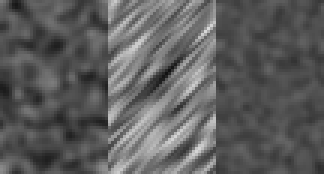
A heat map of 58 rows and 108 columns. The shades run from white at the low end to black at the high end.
It is made of 1 by 3 panels. Panel 1,1: high, blotchy. Panel 1,2: middling, slanting up to the right, strong in contrast. Panel 1,3: high, blotchy, faint in contrast.
